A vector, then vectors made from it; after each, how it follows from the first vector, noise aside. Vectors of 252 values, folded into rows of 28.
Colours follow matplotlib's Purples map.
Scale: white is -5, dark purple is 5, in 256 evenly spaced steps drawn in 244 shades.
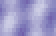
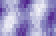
scaled up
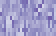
sign-scrambled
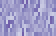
sign-scrambled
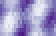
scaled up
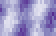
scaled up
